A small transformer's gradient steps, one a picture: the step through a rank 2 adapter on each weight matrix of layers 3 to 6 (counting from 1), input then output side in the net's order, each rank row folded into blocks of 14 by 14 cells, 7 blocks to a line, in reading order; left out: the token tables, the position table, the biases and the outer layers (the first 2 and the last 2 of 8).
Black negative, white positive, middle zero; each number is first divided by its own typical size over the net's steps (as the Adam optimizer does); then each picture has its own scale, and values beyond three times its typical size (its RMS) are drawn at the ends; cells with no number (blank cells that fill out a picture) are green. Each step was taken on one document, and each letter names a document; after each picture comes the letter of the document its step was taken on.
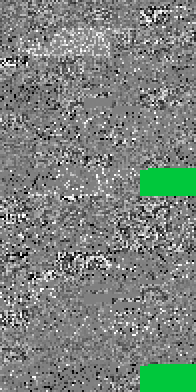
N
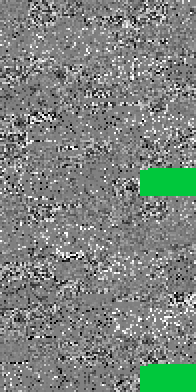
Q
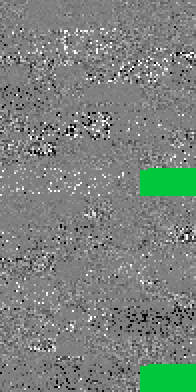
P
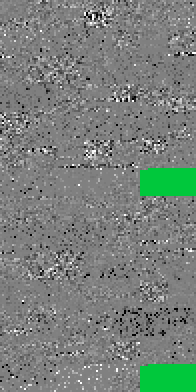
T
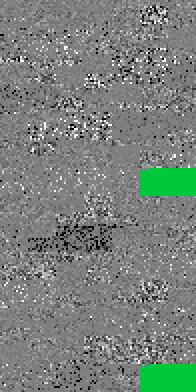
P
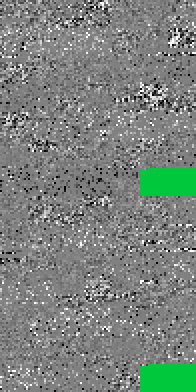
T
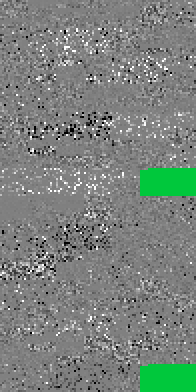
P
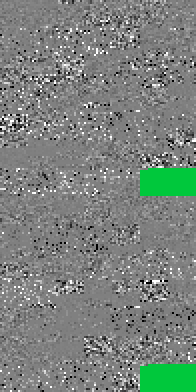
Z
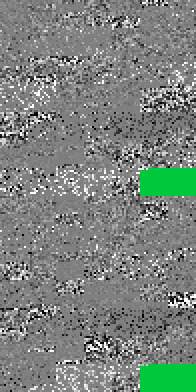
Q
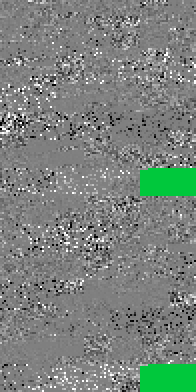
Z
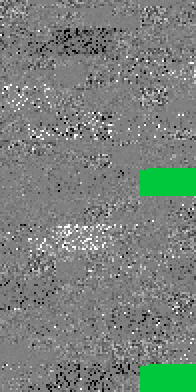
P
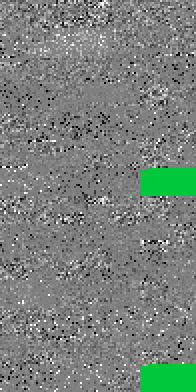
T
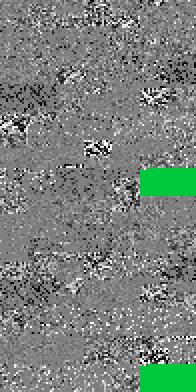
Q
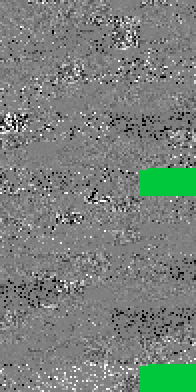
Z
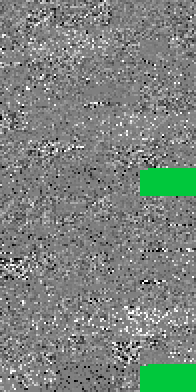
T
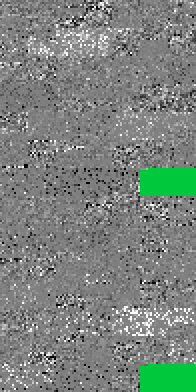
T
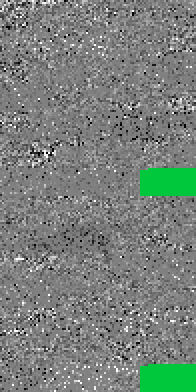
T
